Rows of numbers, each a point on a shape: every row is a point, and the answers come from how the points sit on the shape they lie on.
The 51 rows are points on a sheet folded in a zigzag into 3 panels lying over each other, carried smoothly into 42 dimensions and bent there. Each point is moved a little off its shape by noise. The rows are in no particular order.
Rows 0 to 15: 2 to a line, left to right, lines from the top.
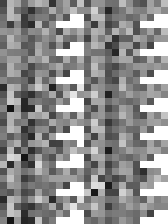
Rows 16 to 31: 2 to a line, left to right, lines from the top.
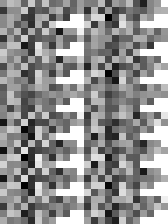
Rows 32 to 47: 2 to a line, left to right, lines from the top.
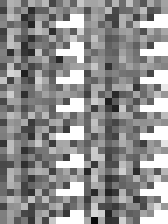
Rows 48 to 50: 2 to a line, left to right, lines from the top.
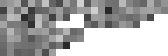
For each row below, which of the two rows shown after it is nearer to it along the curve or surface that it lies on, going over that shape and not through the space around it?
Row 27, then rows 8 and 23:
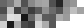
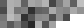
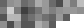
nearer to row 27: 23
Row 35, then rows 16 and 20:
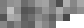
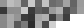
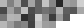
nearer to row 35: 20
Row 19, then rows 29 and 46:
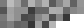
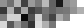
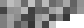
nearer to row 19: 46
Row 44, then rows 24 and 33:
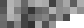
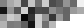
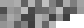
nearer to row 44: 24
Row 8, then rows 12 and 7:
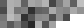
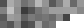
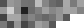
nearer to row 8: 12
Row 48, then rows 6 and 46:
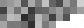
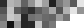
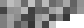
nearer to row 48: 46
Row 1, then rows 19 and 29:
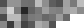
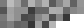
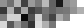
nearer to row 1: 29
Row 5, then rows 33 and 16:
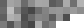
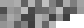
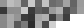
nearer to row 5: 33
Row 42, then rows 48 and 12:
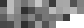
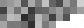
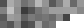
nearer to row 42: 12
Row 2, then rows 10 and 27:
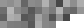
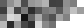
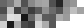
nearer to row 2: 27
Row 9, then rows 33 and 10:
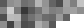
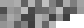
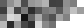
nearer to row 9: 10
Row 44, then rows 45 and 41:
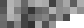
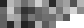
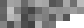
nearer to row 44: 45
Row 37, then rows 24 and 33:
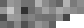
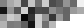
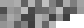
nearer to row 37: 33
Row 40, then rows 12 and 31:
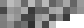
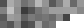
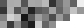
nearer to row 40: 31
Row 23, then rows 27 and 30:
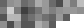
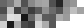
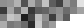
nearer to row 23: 27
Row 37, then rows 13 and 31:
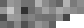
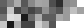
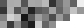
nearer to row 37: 13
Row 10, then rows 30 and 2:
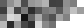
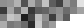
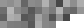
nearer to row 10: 30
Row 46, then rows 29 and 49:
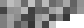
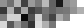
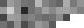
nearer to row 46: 29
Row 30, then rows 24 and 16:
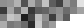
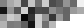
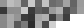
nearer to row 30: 16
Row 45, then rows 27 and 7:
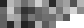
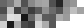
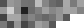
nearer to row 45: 27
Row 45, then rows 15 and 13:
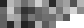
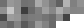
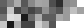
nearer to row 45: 13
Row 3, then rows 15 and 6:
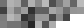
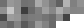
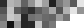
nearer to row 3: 6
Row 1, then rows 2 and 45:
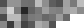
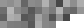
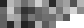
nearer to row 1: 2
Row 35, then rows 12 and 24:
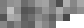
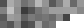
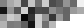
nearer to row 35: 12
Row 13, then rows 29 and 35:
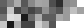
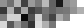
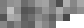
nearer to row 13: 29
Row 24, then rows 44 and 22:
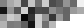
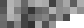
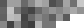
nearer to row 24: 44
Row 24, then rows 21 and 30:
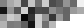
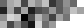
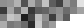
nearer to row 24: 21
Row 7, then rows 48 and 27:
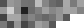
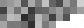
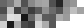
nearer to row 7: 27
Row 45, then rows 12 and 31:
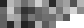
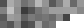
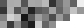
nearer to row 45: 31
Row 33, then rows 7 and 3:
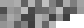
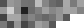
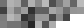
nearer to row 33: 3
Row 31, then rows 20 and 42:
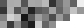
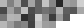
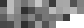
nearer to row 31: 42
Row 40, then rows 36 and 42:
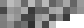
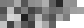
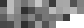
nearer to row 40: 42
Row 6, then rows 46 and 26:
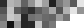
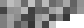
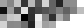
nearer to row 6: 46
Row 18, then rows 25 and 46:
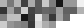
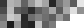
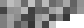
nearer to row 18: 46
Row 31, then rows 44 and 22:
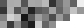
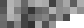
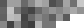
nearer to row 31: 44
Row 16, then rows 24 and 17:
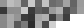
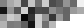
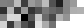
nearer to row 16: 24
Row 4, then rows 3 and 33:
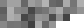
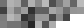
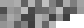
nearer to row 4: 33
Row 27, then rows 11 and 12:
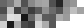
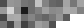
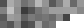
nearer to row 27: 11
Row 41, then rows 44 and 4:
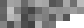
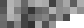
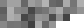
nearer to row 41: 4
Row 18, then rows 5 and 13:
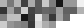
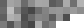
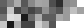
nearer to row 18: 13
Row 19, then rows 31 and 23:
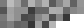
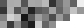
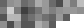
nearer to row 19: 31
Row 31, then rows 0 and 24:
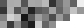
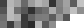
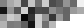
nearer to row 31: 0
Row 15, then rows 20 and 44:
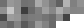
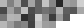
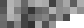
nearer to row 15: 20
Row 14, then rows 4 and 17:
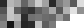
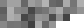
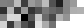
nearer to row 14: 4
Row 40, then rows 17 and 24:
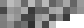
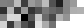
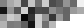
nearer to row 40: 24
